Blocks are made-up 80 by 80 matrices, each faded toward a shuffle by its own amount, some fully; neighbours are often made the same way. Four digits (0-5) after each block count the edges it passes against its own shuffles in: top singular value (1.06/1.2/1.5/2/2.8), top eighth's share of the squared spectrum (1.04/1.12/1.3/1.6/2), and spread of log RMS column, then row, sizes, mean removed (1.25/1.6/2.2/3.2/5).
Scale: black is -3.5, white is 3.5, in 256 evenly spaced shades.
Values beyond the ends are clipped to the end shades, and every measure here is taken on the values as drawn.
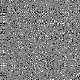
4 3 1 2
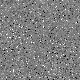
2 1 0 0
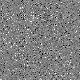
3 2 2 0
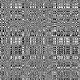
5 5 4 4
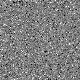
2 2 0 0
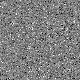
0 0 0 0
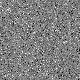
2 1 0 0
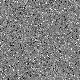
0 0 0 0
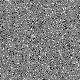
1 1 0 0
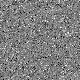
1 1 0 0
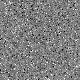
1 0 0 0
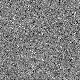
0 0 0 0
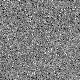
0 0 0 0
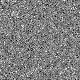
0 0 0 0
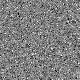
0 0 0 0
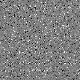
3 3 1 1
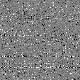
3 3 0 2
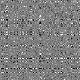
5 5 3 3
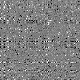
4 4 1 2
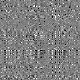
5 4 3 3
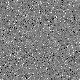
1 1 0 0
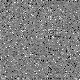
3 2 0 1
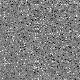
3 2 1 1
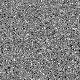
0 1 0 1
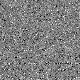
1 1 0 1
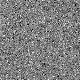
0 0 0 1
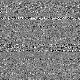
2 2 0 4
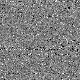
1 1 0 2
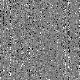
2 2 3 0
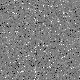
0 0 0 0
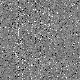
2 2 2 0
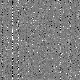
3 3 2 0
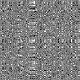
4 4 3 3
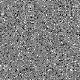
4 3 1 2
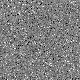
2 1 0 0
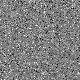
1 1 0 0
